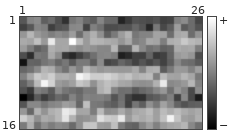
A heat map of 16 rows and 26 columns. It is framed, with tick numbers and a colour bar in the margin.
Stripes running across repeat 3 times from top to bottom. No row or column stands out. Streaks run across, left to right. On average the colour sits 50% of the way up the scale.
